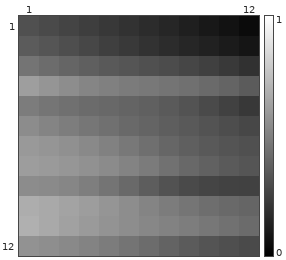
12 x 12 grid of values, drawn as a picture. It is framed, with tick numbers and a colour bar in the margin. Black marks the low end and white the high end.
The bottom left is the ninth with the highest average. The ninth with the lowest average is the top right. There is an overall slope up to the bottom left. The halves do not mirror each other. Streaks run across, left to right. Overall the values sit about 40% of the way up the scale.
